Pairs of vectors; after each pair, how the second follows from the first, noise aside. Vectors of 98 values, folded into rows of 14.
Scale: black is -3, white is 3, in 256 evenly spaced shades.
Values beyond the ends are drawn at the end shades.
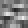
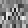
sign-scrambled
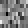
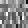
sign-scrambled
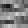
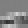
partly zeroed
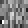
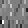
partly zeroed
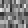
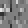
partly zeroed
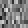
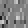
partly zeroed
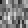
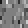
partly zeroed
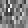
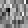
sign-scrambled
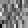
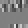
partly zeroed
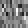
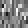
sign-scrambled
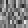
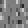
partly zeroed
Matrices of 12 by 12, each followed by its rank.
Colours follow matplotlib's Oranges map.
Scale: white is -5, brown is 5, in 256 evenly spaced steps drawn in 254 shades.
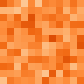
full rank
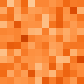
full rank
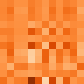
two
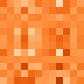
two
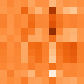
two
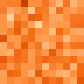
full rank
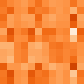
two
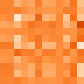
two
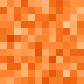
full rank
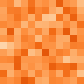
full rank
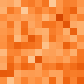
full rank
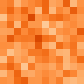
full rank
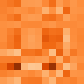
two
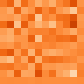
two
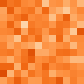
full rank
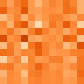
two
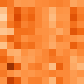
two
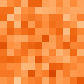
full rank
